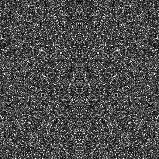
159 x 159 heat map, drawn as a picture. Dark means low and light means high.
There is no seam. Overall the values sit about 30% of the way up the scale. There are no regular stripes. The texture is fine-grained noise. It is mirror symmetric from left to right. There is no overall slope. No row or column stands out.
